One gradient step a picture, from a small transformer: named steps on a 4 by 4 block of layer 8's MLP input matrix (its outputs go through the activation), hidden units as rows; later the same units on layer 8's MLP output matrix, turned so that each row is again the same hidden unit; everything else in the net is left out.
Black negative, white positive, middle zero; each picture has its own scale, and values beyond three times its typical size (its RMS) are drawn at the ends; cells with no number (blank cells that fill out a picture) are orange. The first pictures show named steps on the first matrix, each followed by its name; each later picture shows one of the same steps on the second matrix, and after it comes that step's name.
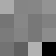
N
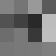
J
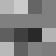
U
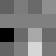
U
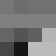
U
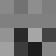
U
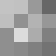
J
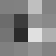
J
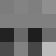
U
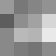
J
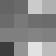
N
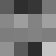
N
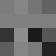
U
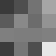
N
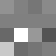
U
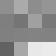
N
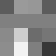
U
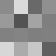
N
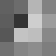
J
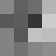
J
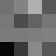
N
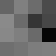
J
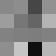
N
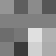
U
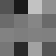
N
